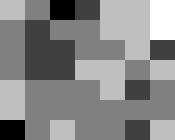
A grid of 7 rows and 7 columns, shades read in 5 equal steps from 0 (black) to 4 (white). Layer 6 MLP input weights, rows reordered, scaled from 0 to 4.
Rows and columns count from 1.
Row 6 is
3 2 2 2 2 2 2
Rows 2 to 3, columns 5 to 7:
3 3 4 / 2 3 1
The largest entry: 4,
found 2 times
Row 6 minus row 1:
0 0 2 1 -1 -1 -2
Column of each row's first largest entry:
7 7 6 4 1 1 3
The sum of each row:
16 17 12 15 15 15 13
